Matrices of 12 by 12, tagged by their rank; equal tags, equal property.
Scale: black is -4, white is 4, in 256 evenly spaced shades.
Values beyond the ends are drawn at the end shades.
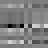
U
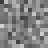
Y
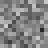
Y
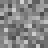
Y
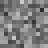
Y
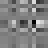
U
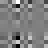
U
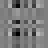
U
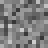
Y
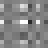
U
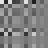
U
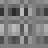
U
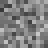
Y
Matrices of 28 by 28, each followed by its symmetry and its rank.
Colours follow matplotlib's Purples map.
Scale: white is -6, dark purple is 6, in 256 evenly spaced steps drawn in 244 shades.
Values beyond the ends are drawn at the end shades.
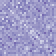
symmetric, full rank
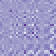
symmetric, rank three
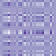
neither, rank one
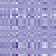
neither, rank two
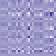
neither, rank two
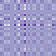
symmetric, rank one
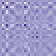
symmetric, rank three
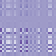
neither, rank one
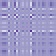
symmetric, rank one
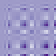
symmetric, rank one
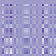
neither, rank one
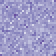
symmetric, full rank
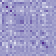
symmetric, rank three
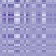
neither, rank one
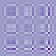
symmetric, rank one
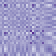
symmetric, rank three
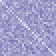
symmetric, full rank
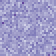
symmetric, full rank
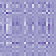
neither, rank two
